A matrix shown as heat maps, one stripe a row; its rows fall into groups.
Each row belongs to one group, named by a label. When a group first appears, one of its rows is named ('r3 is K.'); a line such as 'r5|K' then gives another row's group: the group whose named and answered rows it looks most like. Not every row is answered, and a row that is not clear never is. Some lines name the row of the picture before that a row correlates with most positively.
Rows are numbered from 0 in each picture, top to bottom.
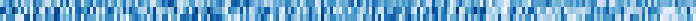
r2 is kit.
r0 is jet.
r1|kit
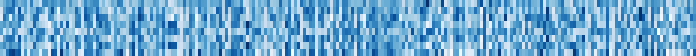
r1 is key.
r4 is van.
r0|key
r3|jet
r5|key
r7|key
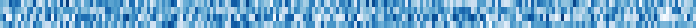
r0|jet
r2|kit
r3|jet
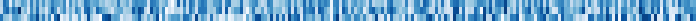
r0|key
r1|key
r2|van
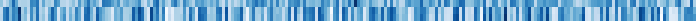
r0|van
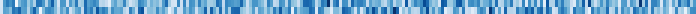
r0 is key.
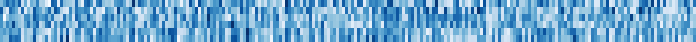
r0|key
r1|kit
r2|kit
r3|kit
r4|jet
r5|jet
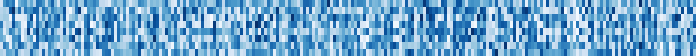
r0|key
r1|kit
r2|van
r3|van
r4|kit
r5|van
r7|van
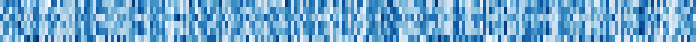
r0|key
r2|kit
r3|key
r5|kit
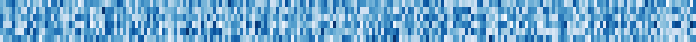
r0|key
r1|van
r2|kit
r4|kit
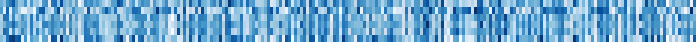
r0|key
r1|van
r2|key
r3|key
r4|key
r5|key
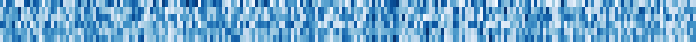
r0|kit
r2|jet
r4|key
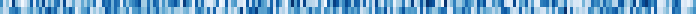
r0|van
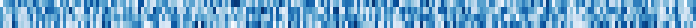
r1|van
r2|van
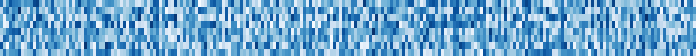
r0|kit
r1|key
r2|van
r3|kit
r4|key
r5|key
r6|van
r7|jet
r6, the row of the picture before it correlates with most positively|1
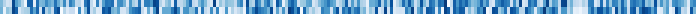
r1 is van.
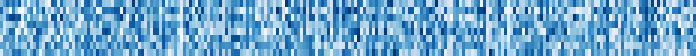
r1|van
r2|key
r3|van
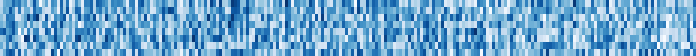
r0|jet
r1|jet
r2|kit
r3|key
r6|van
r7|key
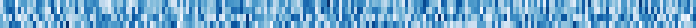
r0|key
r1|key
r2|van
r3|jet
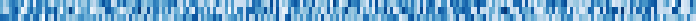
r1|van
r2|kit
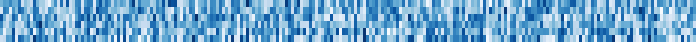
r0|jet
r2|kit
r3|kit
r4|van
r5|kit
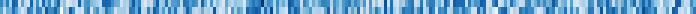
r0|van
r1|van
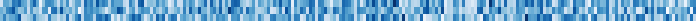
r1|key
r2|jet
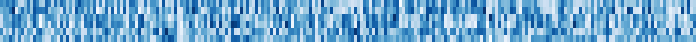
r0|kit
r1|kit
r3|jet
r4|van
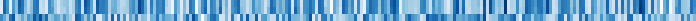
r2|kit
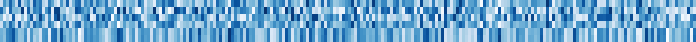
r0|jet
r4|key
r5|key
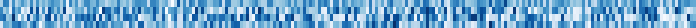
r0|key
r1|van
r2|kit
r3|jet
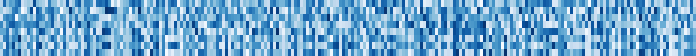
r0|jet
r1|van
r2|key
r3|kit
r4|van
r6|van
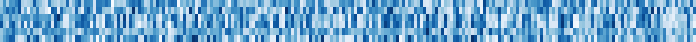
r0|jet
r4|key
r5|kit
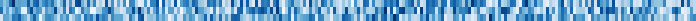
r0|kit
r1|van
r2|jet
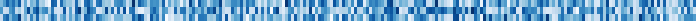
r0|key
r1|kit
